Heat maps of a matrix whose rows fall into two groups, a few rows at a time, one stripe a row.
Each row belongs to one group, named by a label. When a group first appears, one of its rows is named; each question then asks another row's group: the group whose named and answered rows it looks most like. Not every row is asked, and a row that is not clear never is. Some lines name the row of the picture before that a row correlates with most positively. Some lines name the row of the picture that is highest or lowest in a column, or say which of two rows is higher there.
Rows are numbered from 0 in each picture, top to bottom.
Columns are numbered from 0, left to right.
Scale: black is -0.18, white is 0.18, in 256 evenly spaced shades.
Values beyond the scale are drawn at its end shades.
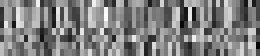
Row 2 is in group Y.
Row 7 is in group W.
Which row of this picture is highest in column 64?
3
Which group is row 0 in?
Y
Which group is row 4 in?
W
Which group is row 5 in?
Y
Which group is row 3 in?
Y
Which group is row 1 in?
Y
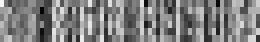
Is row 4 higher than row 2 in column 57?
No
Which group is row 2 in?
W
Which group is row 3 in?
W
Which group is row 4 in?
W
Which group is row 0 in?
W
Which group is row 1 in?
W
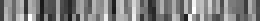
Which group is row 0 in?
Y
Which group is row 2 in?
Y
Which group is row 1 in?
Y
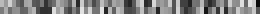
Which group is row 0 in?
W
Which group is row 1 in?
W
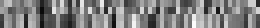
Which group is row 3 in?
Y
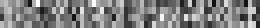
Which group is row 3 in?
W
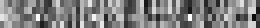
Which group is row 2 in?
Y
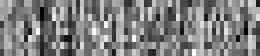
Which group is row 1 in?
W
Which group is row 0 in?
W
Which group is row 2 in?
W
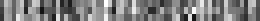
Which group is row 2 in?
Y
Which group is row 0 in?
Y
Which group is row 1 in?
Y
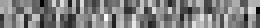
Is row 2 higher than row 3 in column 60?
Yes
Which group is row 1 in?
W
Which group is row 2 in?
Y
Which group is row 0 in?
W
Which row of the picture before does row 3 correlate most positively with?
1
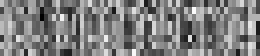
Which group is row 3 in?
W
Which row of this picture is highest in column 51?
1
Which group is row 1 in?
Y
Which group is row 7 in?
Y
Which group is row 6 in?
W
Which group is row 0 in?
W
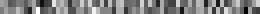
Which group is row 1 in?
Y
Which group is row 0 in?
W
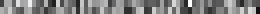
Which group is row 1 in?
W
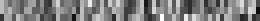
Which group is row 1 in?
W
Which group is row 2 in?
Y
